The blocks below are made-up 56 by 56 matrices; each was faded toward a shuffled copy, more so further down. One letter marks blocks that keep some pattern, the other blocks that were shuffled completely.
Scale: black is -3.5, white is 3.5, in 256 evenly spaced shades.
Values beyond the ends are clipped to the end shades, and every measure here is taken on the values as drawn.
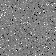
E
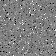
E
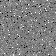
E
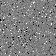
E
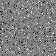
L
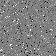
E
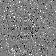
L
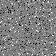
E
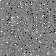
L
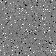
E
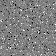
E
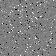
E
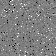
E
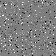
L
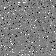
E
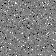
E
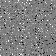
L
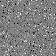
L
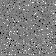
L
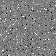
L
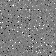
E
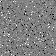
E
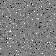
L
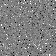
E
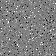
E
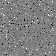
E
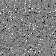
L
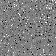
L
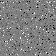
L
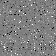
L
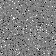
L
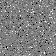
E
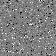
E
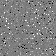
L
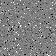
E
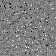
L
